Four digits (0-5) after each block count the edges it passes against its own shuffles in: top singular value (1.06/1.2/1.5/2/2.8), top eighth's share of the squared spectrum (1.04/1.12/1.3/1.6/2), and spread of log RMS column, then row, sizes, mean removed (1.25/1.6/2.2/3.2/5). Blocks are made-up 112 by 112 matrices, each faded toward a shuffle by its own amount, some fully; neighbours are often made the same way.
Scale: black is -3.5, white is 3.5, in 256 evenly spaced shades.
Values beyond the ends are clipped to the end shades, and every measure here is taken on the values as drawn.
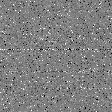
2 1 0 1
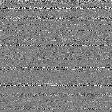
3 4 0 4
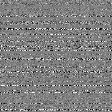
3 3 0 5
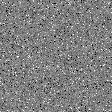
0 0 0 0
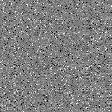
4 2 1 1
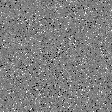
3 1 0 0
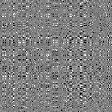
5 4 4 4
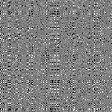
5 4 3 3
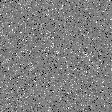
0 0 0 0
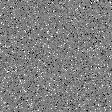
1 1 0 0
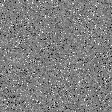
2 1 0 0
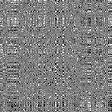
5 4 3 3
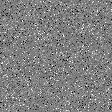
1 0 0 0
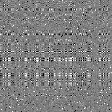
5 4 3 3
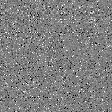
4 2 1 1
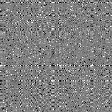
5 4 2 3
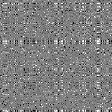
5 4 3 3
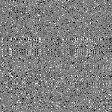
4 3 2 2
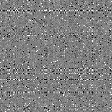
5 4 2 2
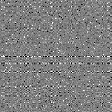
5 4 2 3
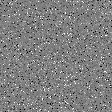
0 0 0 0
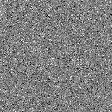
3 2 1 1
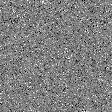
1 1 0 0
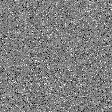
2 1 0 0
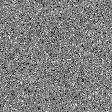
3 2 0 0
